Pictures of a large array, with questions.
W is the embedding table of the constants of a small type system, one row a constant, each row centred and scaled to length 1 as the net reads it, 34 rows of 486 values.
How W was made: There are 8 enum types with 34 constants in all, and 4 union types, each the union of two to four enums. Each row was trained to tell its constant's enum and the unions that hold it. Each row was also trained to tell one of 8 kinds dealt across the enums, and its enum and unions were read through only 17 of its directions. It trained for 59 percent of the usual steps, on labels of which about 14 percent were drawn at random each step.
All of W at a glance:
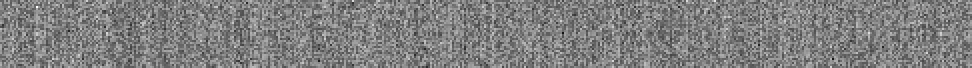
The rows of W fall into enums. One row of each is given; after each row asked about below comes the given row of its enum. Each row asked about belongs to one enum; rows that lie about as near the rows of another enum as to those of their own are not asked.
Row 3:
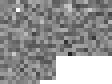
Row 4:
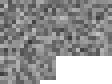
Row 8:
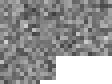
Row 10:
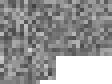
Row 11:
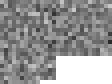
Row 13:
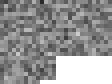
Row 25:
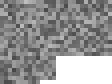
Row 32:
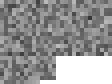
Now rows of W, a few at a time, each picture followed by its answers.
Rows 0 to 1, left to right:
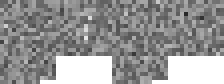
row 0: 13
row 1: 32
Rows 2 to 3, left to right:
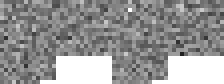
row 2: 3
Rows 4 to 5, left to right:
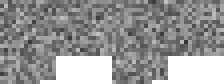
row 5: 10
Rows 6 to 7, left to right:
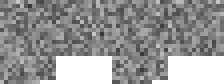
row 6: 32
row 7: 4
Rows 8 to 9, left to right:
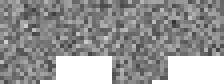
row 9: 4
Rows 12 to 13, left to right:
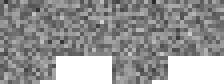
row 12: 10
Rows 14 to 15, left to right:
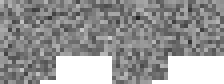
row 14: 8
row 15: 11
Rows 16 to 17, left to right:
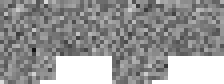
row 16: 10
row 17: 10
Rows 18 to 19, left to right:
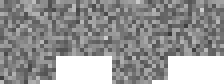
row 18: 11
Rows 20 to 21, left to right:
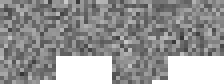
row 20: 11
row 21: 4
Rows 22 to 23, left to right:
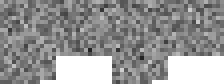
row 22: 25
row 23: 25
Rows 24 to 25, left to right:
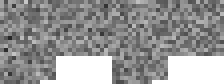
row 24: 8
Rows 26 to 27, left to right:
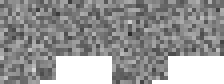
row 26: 32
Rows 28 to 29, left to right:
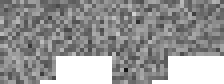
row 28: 4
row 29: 3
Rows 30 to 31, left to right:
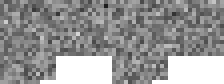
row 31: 32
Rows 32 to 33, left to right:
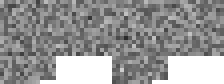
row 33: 8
